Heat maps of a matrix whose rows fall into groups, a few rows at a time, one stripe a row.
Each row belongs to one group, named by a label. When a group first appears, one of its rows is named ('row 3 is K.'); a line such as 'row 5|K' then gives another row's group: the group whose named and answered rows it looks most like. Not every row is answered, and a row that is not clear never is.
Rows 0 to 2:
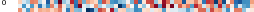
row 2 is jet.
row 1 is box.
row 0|box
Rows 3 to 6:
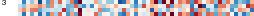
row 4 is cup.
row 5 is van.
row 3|box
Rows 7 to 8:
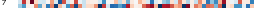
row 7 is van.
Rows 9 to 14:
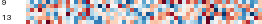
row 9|box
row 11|van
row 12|box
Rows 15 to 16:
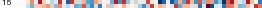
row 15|van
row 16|cup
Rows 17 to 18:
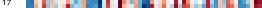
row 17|cup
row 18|cup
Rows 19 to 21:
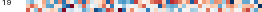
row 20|van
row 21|jet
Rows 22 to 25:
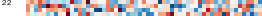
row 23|jet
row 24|jet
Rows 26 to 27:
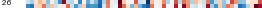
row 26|cup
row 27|cup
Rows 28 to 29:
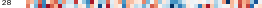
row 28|jet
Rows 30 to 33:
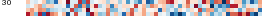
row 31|cup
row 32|van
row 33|jet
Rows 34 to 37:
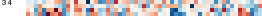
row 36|jet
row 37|jet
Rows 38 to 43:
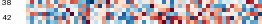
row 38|van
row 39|cup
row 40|box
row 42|box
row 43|box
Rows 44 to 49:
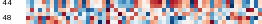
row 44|box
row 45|box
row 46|van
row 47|cup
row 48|jet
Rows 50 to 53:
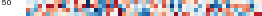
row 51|jet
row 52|jet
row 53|cup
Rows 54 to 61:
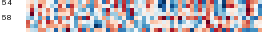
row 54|van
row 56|van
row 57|van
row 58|box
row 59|jet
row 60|jet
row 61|box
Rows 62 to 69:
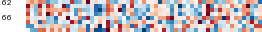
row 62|van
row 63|jet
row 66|box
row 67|van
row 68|cup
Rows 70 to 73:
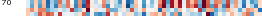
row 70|box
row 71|box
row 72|van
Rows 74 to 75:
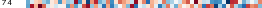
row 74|cup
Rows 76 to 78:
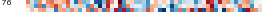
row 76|jet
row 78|van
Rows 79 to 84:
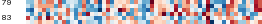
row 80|cup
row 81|cup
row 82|box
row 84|cup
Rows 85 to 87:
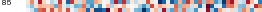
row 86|cup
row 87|jet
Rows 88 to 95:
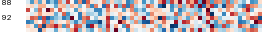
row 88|box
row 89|van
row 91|cup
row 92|van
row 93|cup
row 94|jet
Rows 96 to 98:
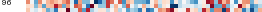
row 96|jet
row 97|jet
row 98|box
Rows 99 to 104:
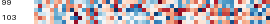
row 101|box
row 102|box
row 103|van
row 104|box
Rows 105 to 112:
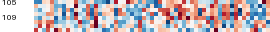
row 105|cup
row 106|box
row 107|box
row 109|box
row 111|van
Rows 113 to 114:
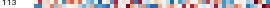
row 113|van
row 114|cup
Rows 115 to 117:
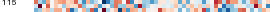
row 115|jet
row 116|van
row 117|cup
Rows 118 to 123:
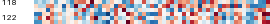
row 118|box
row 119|box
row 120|van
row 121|cup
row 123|cup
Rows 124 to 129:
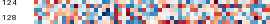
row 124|jet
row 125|box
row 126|cup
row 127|jet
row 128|van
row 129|box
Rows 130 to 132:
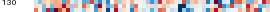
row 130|cup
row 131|jet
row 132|jet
